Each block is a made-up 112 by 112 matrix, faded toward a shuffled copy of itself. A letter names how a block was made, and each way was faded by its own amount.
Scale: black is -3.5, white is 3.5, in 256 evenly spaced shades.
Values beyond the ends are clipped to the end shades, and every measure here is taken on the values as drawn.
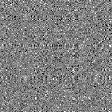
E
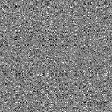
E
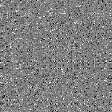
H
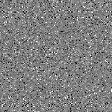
H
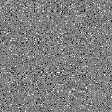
H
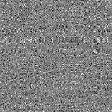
E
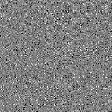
E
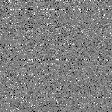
H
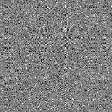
E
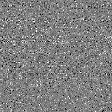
H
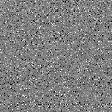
H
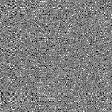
E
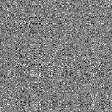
E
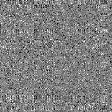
E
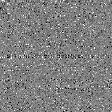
H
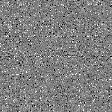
H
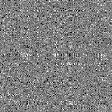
E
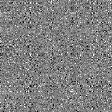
E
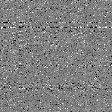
H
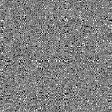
E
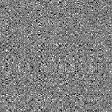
E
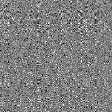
E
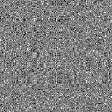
E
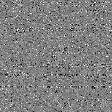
H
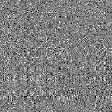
E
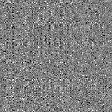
E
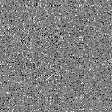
H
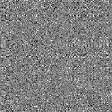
E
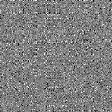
E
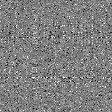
H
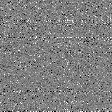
H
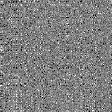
E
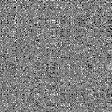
E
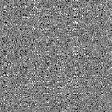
E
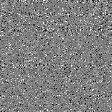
H
